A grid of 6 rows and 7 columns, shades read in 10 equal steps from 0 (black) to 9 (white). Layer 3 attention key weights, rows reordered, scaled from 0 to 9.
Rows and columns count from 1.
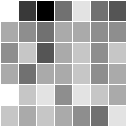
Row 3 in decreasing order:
7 7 7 6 5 5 3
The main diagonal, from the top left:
9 5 3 6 8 4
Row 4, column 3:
6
